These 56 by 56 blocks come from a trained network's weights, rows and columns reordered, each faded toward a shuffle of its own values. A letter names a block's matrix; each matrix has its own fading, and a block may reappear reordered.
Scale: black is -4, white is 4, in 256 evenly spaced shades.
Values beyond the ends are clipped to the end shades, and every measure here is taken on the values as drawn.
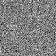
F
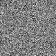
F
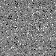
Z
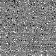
Z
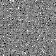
Z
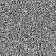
F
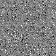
Z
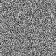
F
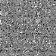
Z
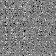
Z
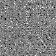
Z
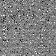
Z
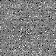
Z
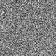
F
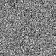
F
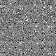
Z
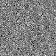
F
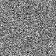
F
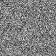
F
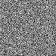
F
